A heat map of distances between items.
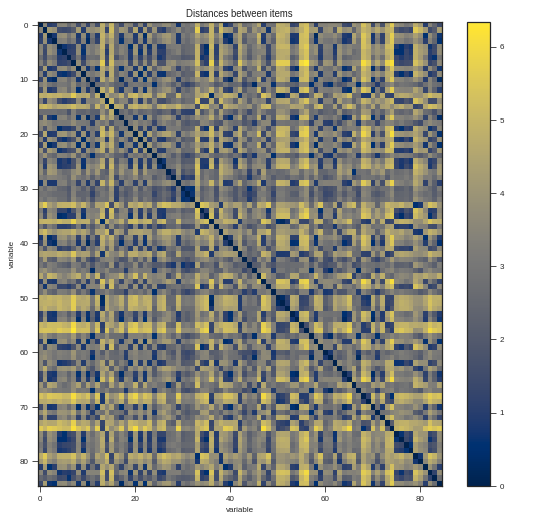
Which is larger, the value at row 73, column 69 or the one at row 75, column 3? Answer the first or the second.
the second
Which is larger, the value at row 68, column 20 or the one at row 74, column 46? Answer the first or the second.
the first
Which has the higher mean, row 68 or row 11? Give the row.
68
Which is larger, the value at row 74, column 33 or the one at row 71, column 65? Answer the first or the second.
the first
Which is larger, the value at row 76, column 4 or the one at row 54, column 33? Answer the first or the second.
the second
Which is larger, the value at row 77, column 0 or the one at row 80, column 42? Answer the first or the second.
the second
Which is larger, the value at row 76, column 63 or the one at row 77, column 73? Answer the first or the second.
the second
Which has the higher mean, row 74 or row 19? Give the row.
74
